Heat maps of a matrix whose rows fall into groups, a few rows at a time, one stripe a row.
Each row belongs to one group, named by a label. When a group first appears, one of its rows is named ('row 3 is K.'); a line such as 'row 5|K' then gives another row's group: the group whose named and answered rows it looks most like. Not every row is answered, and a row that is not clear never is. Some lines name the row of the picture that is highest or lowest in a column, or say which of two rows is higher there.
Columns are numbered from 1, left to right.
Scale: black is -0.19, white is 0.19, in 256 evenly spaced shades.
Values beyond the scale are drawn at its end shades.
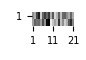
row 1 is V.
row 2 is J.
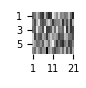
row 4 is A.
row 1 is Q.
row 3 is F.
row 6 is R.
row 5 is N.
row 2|R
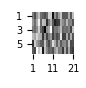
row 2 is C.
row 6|F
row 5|Q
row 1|R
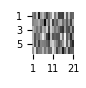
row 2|R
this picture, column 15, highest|4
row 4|J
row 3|N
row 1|A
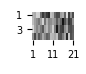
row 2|N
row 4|A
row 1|C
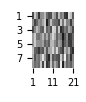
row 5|N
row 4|N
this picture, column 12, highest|3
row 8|J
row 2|J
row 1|Q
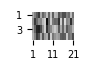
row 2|J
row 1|V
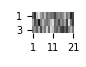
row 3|N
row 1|F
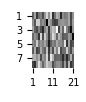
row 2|R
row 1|V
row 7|N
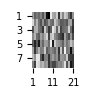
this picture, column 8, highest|4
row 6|J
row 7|C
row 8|F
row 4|N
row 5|V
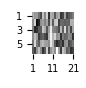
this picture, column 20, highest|2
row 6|F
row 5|N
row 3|J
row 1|N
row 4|A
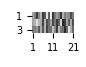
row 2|C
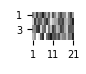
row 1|V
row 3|V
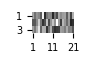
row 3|C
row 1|R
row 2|F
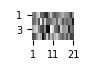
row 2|Q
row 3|C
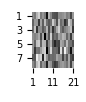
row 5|C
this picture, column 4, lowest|2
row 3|V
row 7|F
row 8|R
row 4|R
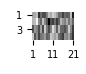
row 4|A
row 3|Q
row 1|A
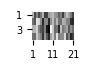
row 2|F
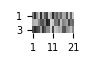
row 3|V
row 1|R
